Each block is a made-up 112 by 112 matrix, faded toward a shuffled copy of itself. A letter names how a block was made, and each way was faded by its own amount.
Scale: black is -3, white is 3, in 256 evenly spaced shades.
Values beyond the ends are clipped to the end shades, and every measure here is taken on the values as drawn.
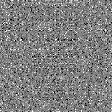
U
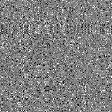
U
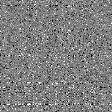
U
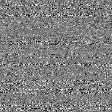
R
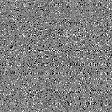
U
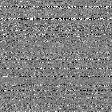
R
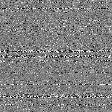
R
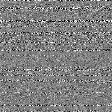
R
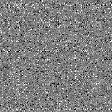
U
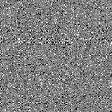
U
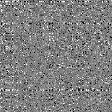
U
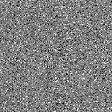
U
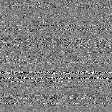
R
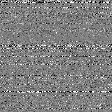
R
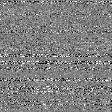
R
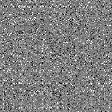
U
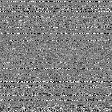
R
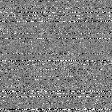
R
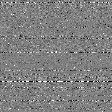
R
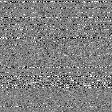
R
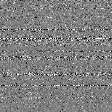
R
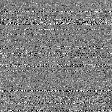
R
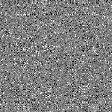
U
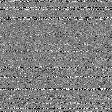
R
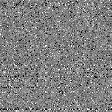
U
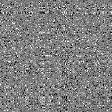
U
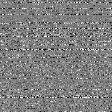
R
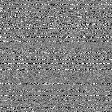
R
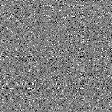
U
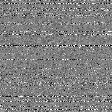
R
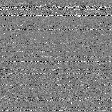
R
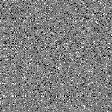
U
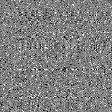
U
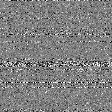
R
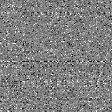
U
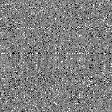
U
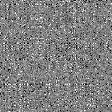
U
